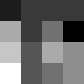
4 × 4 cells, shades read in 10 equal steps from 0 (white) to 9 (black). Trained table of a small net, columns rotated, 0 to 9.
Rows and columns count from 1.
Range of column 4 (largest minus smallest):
5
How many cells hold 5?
2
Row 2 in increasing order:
3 5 7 9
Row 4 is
0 6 5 4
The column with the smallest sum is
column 1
